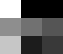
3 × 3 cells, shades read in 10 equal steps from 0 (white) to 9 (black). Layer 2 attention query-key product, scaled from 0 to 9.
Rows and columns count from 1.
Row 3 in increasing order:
2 7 8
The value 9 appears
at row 1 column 2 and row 1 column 3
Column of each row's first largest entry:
2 3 2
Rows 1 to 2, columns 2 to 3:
9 9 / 5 6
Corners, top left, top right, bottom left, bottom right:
0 9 2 7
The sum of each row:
18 15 17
